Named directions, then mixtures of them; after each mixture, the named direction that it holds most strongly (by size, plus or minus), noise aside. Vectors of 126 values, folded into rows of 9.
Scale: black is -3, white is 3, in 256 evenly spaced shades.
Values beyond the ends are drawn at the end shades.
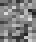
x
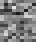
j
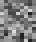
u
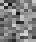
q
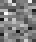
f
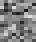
j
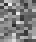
q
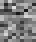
j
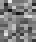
j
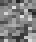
x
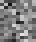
q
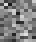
q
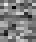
j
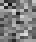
q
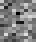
q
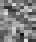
u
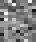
f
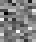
f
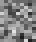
u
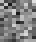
q
